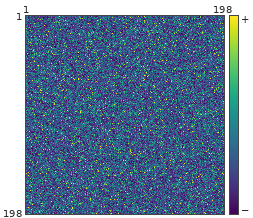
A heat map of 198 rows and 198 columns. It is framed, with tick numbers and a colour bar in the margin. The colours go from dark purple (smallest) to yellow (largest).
The values are skewed, with a long tail toward high values. No seam splits the table. The halves do not mirror each other. Overall the values sit about 30% of the way up the scale. There are no regular stripes. No overall slope runs across the table. Fine speckle covers the field.
